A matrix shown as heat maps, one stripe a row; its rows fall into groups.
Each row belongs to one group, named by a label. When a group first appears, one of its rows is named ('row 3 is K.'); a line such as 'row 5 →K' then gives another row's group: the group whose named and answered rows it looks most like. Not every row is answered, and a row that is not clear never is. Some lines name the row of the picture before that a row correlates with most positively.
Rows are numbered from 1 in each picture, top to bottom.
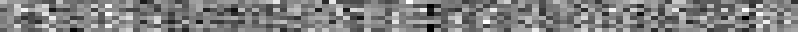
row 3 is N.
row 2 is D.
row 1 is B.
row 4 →D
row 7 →D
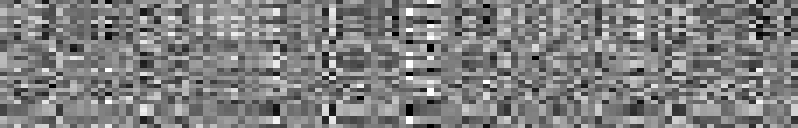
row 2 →D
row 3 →B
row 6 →D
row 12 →N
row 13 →N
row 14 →B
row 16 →B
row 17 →B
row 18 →D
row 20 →B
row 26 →D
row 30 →B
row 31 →B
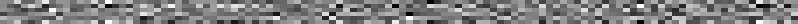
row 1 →D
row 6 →D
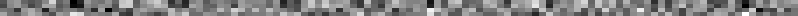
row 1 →N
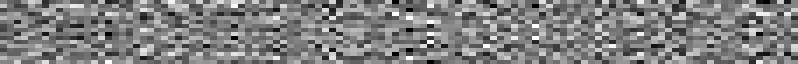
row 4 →D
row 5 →B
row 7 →N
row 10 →N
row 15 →B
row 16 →D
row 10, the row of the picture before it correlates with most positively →2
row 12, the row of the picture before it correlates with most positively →1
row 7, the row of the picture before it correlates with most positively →2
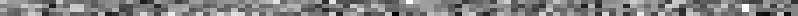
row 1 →B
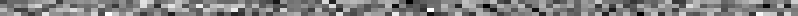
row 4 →D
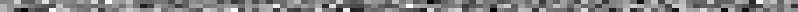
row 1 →D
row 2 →B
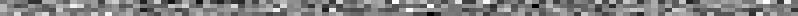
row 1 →D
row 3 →B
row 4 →D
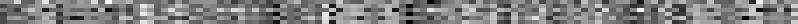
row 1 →D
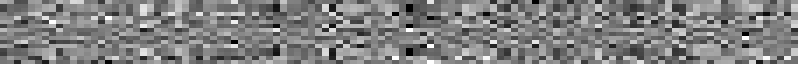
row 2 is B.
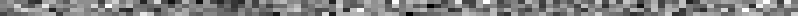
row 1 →D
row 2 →D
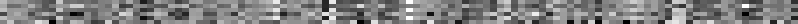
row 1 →B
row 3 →B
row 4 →N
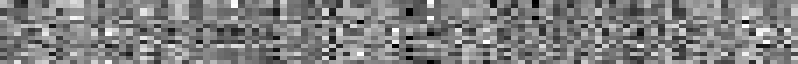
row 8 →D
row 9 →D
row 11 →D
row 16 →D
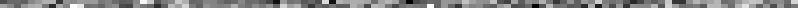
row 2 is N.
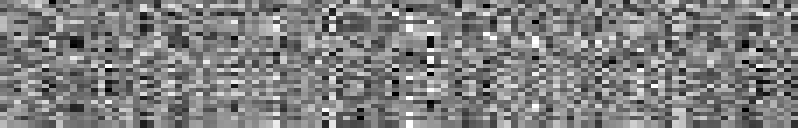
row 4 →D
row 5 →B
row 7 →B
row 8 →B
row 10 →N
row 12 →N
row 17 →D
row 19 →N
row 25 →B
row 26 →D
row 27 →N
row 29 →B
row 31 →B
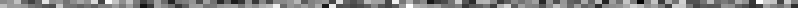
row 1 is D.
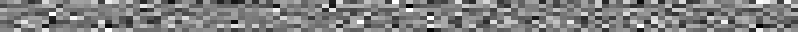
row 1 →D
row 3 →B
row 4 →N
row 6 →N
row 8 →D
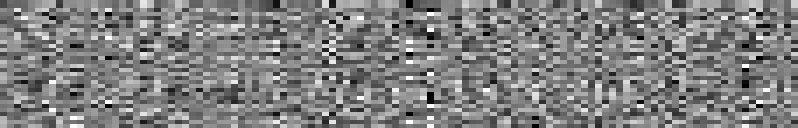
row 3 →D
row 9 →D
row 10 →D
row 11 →B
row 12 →N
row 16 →B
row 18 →N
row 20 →B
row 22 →N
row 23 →D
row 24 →N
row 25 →N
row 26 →D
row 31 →B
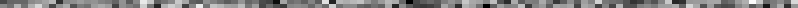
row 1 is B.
